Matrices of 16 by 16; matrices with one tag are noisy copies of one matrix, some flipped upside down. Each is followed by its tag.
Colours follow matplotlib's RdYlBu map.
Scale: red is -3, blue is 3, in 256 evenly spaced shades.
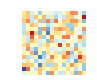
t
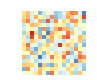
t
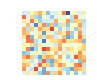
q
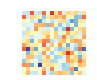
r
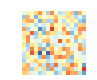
t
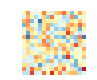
r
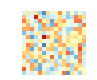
q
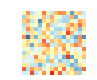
r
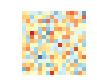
t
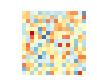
t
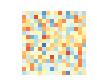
q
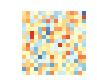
t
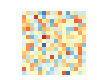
q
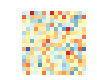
r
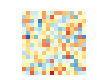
r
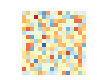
q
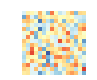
t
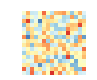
r
